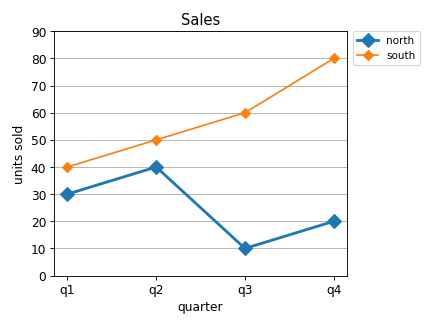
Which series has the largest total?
south
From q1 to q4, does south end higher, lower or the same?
higher
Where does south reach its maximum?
q4
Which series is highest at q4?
south
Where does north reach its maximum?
q2
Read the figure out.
Title: Sales
x-axis: quarter, ticks q1 q2 q3 q4
y-axis: units sold, ticks 0 10 20 30 40 50 60 70 80 90
Legend: north, south
Values:
north: 30 40 10 20
south: 40 50 60 80
